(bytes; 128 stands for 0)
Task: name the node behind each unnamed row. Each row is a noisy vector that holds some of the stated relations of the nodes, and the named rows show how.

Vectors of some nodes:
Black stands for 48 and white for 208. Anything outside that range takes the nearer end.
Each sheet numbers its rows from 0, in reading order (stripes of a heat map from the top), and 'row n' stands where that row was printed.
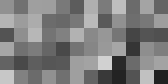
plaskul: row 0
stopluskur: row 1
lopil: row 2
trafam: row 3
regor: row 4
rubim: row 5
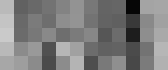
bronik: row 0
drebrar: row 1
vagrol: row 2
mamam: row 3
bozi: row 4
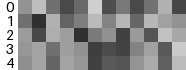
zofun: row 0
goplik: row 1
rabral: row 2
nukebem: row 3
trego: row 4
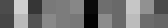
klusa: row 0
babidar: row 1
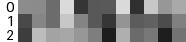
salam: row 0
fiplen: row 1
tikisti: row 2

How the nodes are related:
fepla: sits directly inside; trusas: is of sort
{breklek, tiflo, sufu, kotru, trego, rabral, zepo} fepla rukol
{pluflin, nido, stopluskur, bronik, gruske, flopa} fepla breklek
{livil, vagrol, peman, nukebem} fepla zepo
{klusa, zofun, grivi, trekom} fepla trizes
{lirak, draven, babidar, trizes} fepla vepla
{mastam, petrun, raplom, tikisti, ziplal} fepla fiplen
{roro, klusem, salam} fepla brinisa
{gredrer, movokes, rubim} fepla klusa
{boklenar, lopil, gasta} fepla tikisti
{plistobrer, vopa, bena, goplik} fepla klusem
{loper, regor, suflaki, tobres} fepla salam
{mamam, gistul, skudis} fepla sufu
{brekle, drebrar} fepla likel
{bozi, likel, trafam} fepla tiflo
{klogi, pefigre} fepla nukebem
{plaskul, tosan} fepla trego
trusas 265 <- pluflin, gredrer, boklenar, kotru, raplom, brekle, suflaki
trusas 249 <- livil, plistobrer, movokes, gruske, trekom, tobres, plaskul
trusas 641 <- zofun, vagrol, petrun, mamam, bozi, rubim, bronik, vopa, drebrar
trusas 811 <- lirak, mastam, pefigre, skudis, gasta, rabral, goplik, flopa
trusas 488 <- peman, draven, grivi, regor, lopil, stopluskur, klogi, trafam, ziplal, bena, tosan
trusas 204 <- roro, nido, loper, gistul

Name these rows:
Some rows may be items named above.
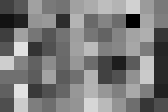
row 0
roro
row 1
gasta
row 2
movokes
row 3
gredrer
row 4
rubim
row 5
trekom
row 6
gredrer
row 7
raplom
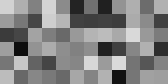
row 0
breklek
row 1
vepla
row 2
roro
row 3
lirak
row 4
kotru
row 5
vopa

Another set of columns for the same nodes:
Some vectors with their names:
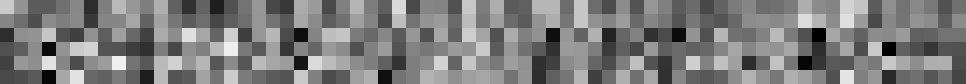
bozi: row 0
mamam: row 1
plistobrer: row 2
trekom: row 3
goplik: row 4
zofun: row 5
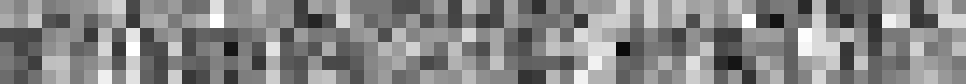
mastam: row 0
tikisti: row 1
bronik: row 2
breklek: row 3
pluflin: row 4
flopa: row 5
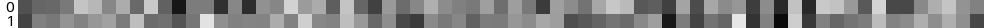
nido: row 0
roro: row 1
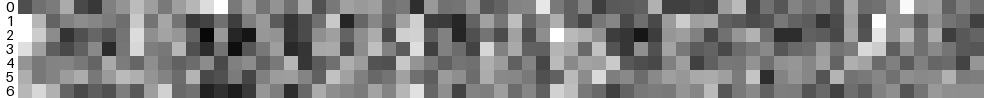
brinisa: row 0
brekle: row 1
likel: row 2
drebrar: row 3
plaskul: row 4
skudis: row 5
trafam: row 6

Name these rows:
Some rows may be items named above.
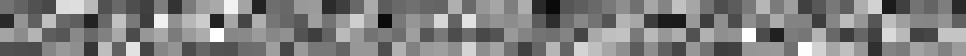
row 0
gredrer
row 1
vopa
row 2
fiplen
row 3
bronik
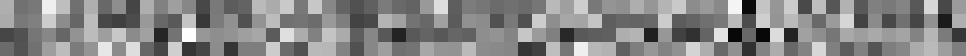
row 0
pefigre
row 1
livil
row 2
loper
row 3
flopa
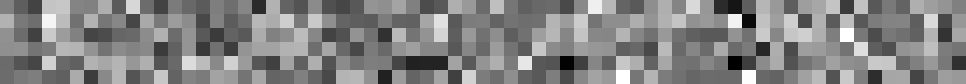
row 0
pluflin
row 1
pefigre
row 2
vagrol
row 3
gistul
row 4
suflaki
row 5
petrun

